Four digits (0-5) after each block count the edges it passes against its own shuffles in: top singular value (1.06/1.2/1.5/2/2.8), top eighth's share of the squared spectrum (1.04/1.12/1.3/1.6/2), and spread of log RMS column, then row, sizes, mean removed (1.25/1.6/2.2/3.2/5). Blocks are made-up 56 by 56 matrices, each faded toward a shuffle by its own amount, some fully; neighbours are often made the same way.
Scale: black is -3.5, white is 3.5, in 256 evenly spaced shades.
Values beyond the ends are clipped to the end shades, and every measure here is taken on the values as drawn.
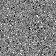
0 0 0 0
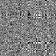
4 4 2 2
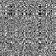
4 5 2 3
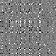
4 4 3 2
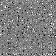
3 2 1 1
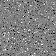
2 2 0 0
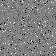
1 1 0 0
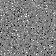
2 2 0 0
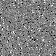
0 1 0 0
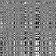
5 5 4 3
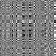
5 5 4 4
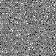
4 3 1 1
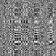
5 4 3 3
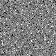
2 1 0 0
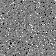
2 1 0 0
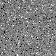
1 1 0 0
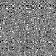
3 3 1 2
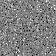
2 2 0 0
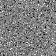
2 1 0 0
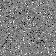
0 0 0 0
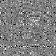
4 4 2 2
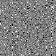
2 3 2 0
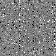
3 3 2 0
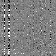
4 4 3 0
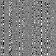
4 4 4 0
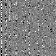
3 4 3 0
